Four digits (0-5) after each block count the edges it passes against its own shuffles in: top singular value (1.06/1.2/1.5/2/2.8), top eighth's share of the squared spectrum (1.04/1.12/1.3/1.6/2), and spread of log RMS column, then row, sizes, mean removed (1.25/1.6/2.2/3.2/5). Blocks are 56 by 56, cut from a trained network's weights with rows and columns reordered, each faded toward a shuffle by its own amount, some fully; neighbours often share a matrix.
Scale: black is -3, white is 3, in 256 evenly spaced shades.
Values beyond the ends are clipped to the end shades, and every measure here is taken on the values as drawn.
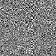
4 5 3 2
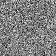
0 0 0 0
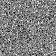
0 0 0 0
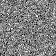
0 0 0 0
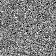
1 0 0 0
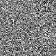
3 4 2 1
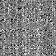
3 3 0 3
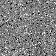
0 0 0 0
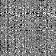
3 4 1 3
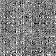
3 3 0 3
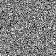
3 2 1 0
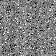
1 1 0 0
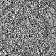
3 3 2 0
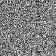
2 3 1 1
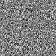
3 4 2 1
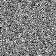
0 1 0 0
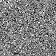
0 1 0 0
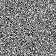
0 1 0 0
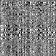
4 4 1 3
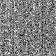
2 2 0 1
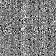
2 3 0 2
